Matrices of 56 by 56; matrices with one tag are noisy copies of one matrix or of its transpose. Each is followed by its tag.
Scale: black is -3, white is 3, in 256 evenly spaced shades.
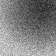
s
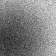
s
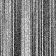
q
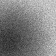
s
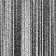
q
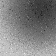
s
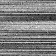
q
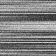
q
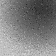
s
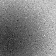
s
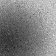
s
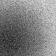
s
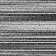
q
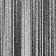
q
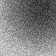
s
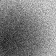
s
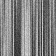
q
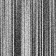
q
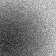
s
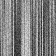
q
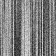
q
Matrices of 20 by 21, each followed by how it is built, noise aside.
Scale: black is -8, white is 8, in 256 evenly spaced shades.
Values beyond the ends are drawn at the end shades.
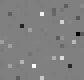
sparse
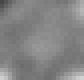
smooth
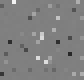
sparse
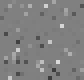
sparse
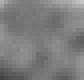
smooth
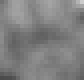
smooth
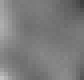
smooth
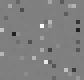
sparse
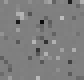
sparse
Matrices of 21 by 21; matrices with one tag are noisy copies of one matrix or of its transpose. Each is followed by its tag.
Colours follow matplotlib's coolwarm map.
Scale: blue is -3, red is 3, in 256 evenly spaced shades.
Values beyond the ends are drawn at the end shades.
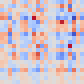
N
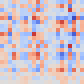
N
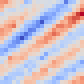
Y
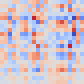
N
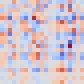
N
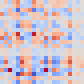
N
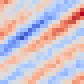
Y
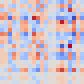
N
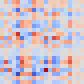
N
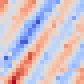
Y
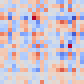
N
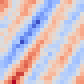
Y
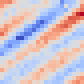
Y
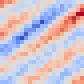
Y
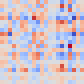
N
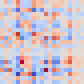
N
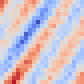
Y
